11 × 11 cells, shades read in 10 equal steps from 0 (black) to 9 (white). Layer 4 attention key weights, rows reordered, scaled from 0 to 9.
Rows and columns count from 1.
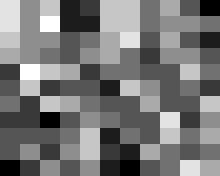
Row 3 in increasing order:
1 3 3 3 4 5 5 6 6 7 8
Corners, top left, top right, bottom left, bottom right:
8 0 0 6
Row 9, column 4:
4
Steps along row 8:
same down up up down down same up down up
